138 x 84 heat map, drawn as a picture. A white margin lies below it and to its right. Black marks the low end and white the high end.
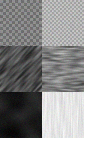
It is made of 3 by 2 panels. Panel 1,1: middling, checkered. Panel 1,2: high, checkered. Panel 2,1: low, slanting up to the right. Panel 2,2: middling, streaked across. Panel 3,1: very low, smooth, faint in contrast. Panel 3,2: very high, streaked downward, faint in contrast.
